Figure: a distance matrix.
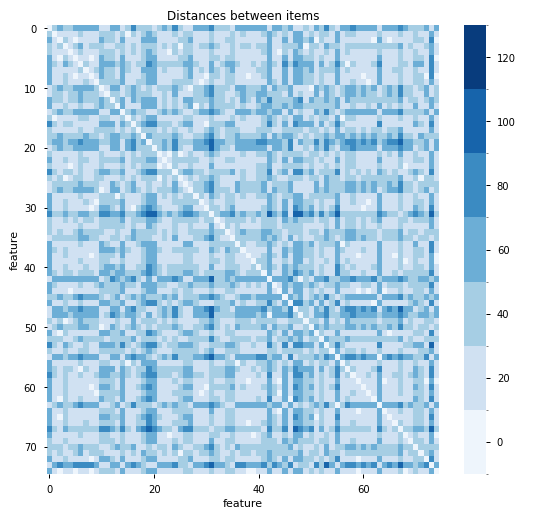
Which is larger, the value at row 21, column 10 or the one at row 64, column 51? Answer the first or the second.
the first
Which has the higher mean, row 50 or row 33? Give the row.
50
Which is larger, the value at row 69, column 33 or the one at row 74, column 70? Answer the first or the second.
the second
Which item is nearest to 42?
48
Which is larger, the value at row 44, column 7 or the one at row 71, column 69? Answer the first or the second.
the second
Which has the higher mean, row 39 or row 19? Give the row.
19
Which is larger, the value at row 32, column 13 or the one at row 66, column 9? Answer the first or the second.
the first
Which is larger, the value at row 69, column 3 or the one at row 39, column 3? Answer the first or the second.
the first
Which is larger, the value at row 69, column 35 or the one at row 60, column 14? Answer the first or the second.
the second
